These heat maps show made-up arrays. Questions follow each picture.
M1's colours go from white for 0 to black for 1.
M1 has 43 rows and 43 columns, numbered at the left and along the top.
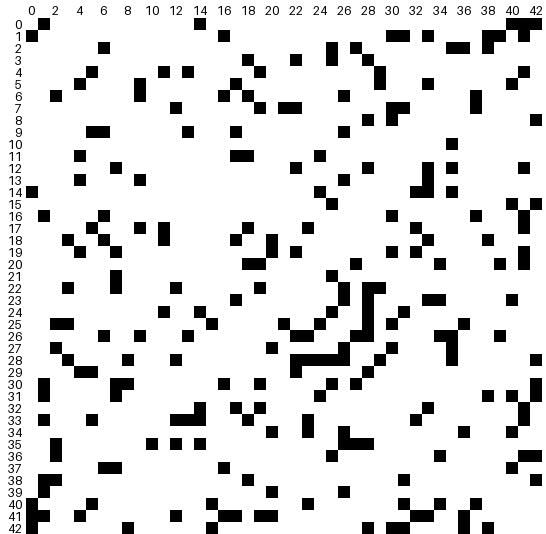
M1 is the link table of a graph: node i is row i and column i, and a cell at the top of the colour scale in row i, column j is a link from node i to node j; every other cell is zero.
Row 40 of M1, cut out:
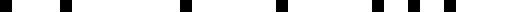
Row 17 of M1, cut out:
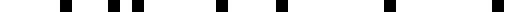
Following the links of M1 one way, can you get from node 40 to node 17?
yes
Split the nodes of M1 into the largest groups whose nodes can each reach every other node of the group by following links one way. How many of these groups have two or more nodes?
1
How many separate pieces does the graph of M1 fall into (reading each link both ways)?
1
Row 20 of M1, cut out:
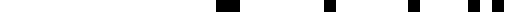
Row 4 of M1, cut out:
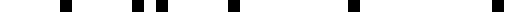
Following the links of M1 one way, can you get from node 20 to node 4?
yes
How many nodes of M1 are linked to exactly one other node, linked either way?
1
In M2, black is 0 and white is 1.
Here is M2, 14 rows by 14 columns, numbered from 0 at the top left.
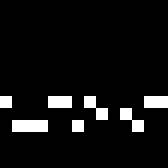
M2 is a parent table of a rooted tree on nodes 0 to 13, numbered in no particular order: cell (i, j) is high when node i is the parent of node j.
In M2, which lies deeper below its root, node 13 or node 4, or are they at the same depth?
the same depth
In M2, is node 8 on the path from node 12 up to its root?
yes
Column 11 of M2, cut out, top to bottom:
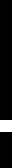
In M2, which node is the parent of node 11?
10
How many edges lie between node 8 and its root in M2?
1
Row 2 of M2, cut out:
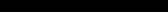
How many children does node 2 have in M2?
0
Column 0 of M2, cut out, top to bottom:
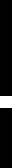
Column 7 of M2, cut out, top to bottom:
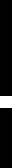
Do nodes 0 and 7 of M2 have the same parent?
yes
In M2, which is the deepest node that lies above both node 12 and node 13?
8
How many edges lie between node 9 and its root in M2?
0
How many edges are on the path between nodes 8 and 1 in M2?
3
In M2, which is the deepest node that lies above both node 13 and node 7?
8
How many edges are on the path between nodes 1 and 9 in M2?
2
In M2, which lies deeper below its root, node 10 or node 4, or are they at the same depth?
node 4
